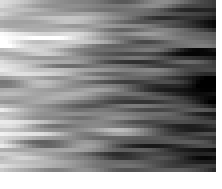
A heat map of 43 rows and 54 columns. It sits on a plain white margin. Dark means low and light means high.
Grain: streaks across. Slope: up to the left. Ninth with the highest average: top left.
